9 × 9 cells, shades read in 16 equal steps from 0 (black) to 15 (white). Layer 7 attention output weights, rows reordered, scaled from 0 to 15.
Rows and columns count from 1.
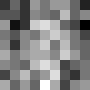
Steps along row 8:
up up down up up down down up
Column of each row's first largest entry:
4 7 5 6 5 7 5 6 5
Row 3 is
9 1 3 12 13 11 6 4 0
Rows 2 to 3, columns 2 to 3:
5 3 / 1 3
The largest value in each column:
10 8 11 12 15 13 12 9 9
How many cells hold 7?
12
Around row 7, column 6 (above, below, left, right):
8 13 13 4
